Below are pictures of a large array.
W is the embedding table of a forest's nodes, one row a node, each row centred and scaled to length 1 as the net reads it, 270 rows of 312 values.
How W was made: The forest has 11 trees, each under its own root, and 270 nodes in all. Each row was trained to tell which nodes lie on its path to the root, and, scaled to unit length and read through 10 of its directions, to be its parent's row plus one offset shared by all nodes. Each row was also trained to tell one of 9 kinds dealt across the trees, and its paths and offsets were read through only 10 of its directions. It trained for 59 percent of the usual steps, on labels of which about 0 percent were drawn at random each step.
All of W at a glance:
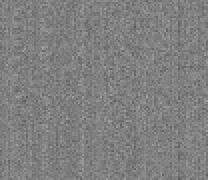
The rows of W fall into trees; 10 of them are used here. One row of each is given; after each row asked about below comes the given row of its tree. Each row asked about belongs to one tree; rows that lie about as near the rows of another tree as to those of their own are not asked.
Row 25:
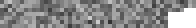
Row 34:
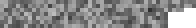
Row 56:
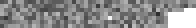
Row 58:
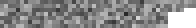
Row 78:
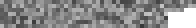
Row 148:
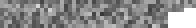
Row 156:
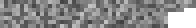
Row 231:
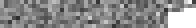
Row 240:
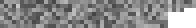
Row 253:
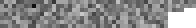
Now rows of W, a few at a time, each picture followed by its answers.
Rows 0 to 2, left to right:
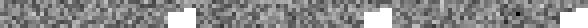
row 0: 156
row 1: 78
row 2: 58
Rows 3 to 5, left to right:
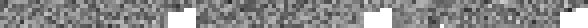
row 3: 253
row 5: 58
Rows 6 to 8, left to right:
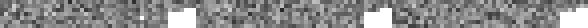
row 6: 231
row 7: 148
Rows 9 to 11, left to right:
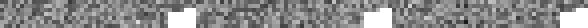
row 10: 148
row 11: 34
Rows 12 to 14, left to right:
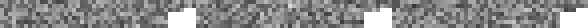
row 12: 34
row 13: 34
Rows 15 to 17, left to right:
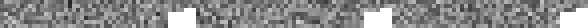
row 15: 56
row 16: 78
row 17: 56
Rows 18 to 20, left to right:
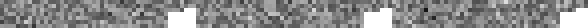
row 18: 78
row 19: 78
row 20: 58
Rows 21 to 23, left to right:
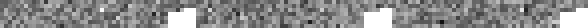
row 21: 231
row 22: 56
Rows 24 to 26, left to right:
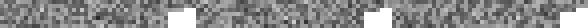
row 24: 34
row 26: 148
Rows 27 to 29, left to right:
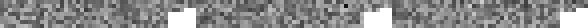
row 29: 78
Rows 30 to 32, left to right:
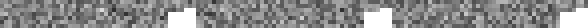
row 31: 25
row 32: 231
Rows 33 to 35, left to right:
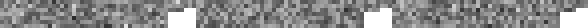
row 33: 56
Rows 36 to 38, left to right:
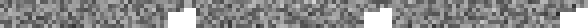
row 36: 231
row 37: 231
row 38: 56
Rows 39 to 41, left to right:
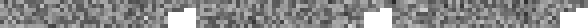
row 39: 56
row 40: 148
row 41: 56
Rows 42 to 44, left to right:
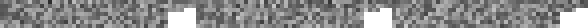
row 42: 78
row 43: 78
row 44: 231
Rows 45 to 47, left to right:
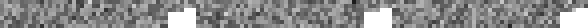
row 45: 148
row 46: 78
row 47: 156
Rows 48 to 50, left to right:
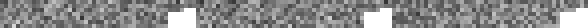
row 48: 231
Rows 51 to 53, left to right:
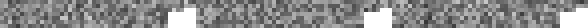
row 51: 231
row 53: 148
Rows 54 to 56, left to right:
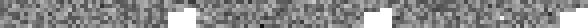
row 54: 25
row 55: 58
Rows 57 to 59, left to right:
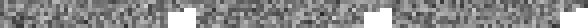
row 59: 148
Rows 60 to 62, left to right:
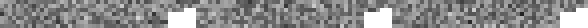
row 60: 231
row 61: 56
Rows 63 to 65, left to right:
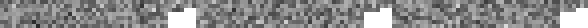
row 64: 56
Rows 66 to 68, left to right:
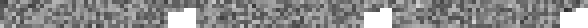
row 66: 78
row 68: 56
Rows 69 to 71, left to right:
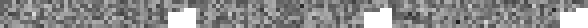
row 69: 231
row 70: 78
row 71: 78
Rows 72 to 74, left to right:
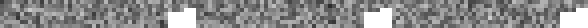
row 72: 148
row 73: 253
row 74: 56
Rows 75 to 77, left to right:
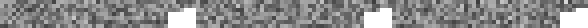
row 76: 231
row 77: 25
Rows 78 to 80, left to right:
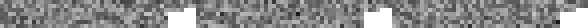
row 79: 148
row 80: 25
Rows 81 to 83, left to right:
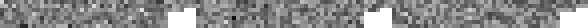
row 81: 25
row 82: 148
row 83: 78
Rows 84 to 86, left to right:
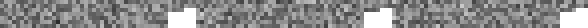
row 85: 58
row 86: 34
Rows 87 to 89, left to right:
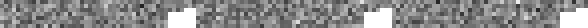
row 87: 231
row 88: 58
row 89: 25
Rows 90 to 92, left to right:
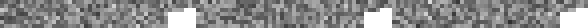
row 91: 56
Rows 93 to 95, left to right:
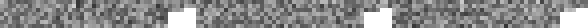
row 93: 231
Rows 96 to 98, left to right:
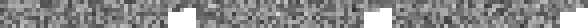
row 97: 78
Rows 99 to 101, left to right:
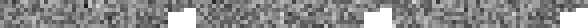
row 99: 25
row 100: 231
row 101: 25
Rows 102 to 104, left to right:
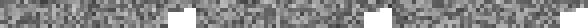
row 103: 34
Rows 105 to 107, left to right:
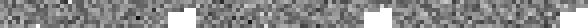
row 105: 56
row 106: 231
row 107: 25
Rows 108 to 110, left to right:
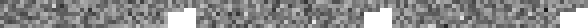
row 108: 78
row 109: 56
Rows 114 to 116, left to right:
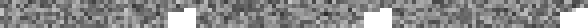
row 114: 253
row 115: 56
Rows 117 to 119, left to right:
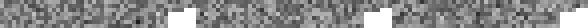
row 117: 231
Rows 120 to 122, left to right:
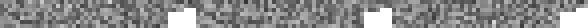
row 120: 25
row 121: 148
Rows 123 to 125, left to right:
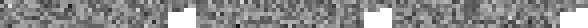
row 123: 253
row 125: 25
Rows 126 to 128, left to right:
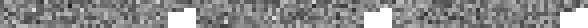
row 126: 56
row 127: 148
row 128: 56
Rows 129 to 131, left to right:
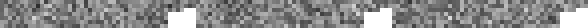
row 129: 25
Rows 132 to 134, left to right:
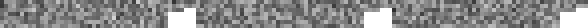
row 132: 253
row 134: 58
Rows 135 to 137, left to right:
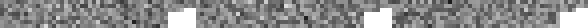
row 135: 25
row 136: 25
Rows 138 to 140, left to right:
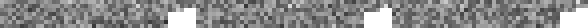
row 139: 34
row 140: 231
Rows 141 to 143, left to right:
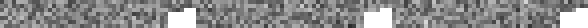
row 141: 56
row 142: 25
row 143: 25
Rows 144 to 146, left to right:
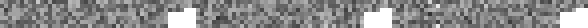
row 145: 78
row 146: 34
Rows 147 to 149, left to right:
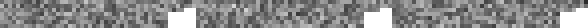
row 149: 78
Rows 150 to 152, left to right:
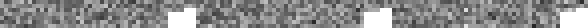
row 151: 78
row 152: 34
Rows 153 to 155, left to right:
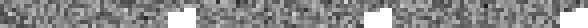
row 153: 78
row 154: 148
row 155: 148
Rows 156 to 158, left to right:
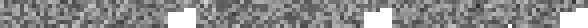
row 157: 240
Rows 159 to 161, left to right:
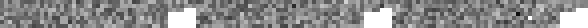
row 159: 148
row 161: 58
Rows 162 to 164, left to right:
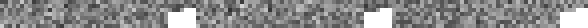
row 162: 148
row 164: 156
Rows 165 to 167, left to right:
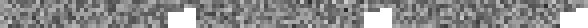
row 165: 148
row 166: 253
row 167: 240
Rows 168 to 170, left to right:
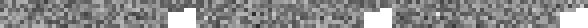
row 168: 56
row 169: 78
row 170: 156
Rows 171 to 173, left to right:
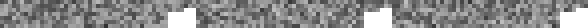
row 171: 56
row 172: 78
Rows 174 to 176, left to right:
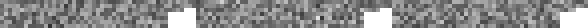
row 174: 148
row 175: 78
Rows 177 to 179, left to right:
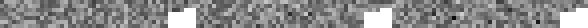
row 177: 253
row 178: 78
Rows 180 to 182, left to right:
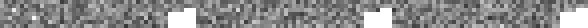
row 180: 25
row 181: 253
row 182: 25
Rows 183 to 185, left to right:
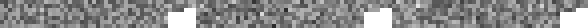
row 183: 240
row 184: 25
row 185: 56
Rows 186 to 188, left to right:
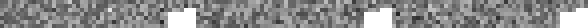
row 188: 78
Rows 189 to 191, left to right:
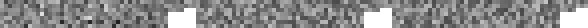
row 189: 25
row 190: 78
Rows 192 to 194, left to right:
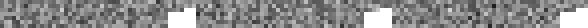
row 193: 25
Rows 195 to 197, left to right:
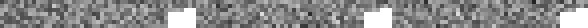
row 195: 78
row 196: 34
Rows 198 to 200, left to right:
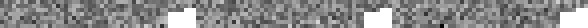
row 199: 56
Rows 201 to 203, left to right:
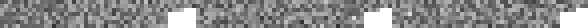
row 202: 34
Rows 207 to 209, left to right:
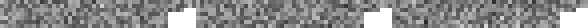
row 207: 34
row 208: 156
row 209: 253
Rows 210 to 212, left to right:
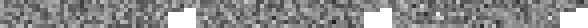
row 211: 25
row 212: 56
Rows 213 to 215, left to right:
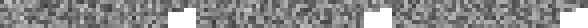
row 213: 56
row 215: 231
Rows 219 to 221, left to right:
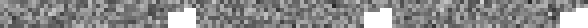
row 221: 231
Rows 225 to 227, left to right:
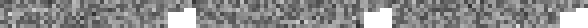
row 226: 148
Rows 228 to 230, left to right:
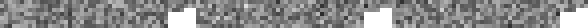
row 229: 58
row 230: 231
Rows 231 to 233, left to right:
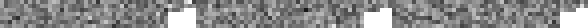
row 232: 148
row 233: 78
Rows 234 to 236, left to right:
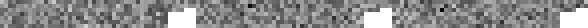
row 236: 56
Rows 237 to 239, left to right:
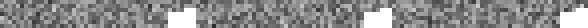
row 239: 148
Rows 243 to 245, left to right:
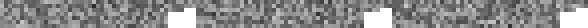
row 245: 148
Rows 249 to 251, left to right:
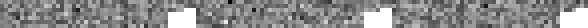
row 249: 25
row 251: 148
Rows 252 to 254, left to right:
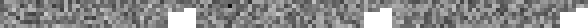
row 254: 148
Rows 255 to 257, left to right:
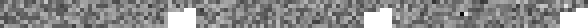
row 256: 156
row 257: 58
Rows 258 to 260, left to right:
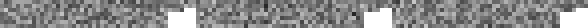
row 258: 253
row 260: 148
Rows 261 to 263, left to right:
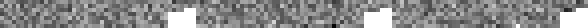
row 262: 56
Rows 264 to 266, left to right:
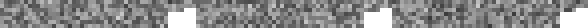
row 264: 25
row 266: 148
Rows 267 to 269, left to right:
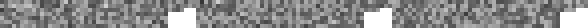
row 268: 34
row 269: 34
